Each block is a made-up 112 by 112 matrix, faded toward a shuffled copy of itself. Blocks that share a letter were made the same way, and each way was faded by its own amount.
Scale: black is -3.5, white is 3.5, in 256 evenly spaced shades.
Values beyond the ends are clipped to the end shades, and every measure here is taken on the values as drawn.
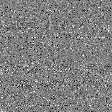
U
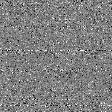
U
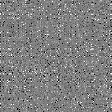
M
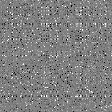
M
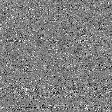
U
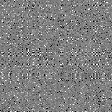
M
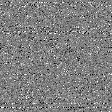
U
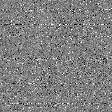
U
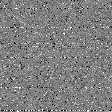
U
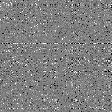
M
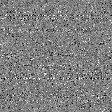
U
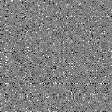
M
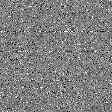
U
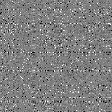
M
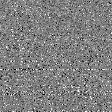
U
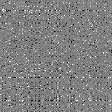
M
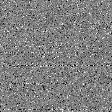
U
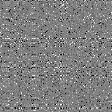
M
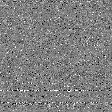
U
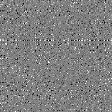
M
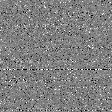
U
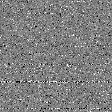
U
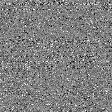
U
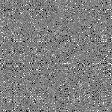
M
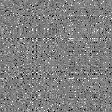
M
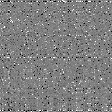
M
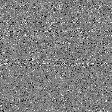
U
